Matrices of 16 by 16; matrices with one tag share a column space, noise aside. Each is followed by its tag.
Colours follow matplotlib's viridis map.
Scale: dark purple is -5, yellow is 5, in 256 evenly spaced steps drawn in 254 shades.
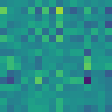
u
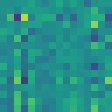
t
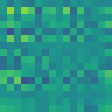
u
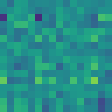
t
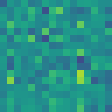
u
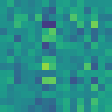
t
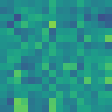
t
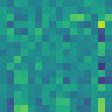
t
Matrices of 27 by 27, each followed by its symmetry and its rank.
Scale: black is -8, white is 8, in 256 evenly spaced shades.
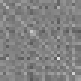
symmetric, rank five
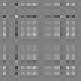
symmetric, rank one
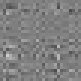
neither, rank three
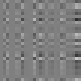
neither, rank one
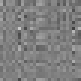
neither, rank three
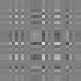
symmetric, rank one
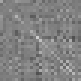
symmetric, rank five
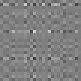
neither, rank two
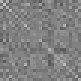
symmetric, rank five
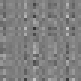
neither, rank two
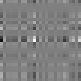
neither, rank one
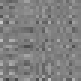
neither, rank three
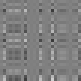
neither, rank one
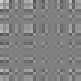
symmetric, rank one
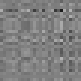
neither, rank two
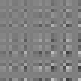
symmetric, rank one
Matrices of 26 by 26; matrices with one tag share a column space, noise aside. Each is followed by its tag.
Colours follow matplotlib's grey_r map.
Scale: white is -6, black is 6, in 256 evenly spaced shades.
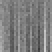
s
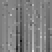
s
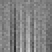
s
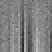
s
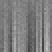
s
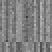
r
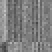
r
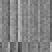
r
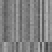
r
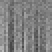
s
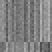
r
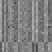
r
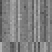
r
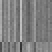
r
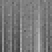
s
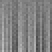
s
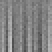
s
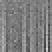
s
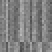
r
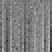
s
